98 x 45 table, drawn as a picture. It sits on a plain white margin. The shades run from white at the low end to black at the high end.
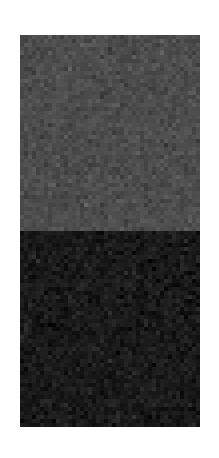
It is made of 2 by 1 panels. Panel 1,1: high, fine-grained, faint in contrast. Panel 2,1: very high, fine-grained, faint in contrast.
